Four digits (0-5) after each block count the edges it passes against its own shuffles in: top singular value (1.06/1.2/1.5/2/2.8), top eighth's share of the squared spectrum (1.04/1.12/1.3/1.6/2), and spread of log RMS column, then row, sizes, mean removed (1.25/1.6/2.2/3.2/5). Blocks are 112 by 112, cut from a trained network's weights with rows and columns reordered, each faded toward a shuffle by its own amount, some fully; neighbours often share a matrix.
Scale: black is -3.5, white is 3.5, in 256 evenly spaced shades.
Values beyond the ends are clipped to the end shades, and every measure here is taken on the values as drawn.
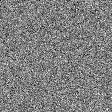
1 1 0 0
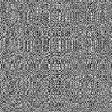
5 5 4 3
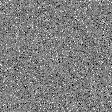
0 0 0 0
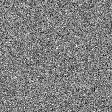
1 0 0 0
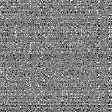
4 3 3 2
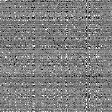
4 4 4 3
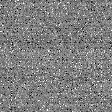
2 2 1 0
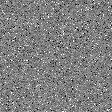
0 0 0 0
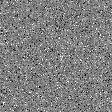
0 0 0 0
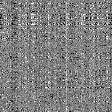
4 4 1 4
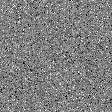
0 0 0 0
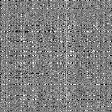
4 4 1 4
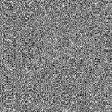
4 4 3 2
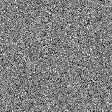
2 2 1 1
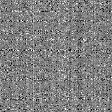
3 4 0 3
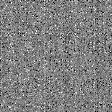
2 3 0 2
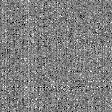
3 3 1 3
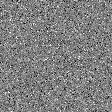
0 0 0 0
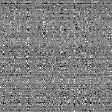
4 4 3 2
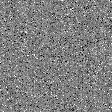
1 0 0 0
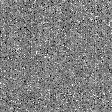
2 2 0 1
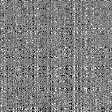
4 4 2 4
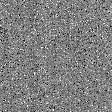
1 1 0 0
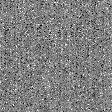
2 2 0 1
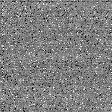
2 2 1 0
